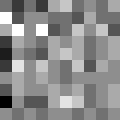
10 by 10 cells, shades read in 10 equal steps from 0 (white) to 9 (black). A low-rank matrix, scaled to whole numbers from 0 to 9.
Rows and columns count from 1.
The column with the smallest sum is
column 7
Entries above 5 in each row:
2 2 2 1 2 2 0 1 3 0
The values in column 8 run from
3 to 6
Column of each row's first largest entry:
2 2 5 1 1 1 6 1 1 2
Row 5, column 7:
3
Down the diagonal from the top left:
5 6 4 5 3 5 4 5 4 4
